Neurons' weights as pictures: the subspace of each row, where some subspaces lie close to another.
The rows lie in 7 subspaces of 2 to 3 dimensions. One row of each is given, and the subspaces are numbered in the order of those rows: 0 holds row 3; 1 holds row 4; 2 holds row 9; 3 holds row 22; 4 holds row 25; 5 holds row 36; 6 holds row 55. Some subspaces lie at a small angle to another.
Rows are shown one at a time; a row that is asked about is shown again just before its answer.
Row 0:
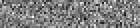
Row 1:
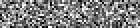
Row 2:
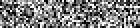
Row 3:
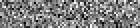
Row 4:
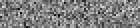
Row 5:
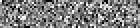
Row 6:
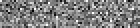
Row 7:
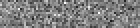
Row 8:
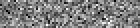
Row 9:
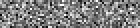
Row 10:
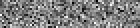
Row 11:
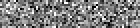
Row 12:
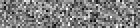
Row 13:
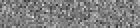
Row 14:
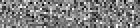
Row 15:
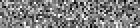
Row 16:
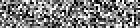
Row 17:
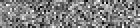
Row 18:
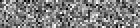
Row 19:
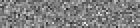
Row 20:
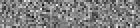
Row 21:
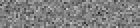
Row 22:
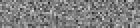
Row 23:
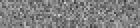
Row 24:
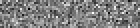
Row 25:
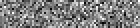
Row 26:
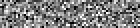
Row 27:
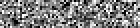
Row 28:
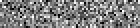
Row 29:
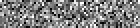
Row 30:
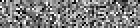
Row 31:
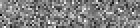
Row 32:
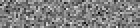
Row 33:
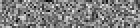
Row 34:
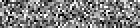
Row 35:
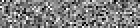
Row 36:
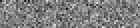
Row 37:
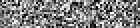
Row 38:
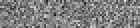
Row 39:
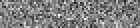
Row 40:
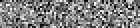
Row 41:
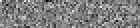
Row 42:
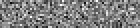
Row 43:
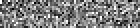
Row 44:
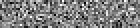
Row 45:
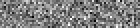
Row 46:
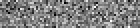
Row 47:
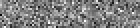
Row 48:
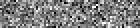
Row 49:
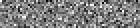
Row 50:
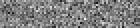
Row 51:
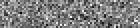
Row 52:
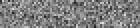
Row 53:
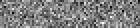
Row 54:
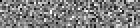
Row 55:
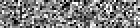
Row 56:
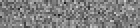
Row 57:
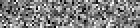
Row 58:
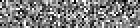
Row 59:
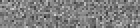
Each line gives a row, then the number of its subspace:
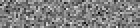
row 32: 1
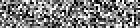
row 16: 5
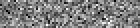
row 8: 0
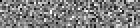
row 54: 5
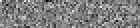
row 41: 3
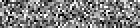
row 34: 2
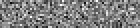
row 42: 2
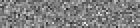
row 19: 1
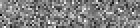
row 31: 2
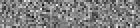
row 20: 3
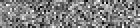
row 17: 5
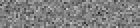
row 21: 1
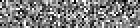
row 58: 1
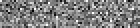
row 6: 3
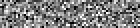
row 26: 1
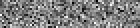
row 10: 2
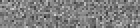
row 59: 6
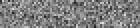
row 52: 6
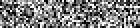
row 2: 6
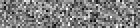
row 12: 5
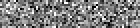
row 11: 4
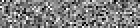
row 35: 1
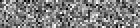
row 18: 5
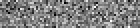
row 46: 4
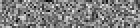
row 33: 3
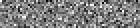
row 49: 5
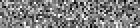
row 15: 0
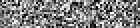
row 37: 6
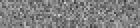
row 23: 0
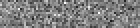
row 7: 0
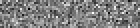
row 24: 6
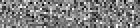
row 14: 3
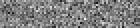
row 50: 3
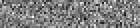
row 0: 3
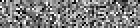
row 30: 1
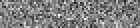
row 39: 0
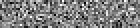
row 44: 2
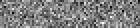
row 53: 4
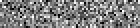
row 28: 4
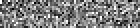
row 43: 6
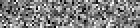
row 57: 2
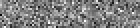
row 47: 2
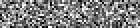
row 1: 2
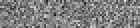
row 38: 6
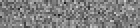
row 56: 0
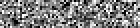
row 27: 6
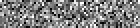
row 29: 4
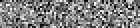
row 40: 5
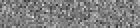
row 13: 3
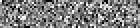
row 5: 3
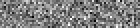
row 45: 5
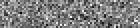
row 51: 1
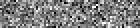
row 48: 4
